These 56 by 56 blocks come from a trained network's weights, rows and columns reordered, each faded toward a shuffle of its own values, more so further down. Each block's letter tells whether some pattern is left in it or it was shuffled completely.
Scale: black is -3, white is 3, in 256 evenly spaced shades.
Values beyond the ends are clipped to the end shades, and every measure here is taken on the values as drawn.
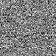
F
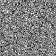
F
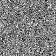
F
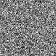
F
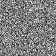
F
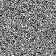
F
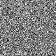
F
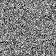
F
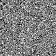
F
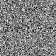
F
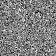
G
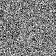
F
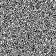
G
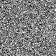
G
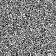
F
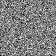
G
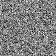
G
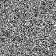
F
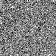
G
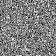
F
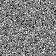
G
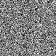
F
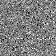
F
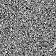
G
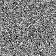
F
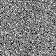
G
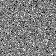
G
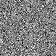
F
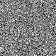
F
